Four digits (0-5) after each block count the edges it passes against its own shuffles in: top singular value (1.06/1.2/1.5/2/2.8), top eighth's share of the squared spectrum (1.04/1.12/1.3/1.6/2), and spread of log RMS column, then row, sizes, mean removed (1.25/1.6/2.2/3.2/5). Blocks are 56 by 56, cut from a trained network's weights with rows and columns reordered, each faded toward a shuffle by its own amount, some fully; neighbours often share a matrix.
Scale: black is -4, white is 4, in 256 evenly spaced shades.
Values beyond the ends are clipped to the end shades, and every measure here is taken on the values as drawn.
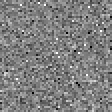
0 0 0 0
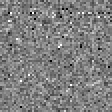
2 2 0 1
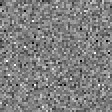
1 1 0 1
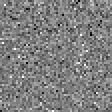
0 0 0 0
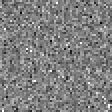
2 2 0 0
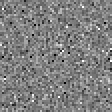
0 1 0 0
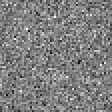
0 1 0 0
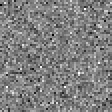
1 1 0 0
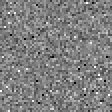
0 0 0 0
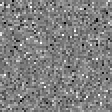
0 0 0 0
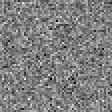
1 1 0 0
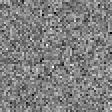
1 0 0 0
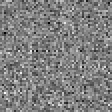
2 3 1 1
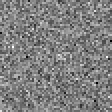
0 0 0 0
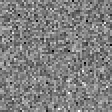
1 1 0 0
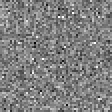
2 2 0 1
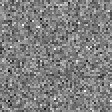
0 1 0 1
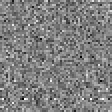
2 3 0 1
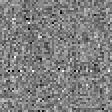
2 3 0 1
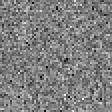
1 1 0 0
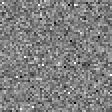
0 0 0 0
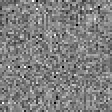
3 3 0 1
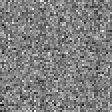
2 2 0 1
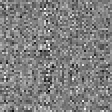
3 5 3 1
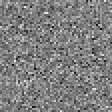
2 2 0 1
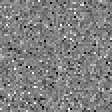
1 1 0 0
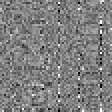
3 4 2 2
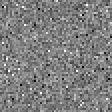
2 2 0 0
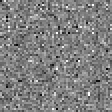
2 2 1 2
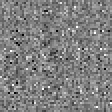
2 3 0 2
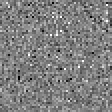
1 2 1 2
